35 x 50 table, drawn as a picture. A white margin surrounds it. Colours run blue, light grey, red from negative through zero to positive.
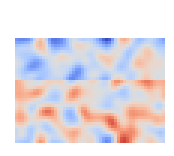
The bottom part is higher, past a seam about 40% of the way down. No lone cell stands out from its neighbours. The texture is blotchy. The ninth with the highest average is the bottom right.
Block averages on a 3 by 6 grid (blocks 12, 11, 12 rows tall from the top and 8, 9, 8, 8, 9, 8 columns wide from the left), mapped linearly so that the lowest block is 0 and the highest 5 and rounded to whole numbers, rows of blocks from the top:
011122
323224
233353
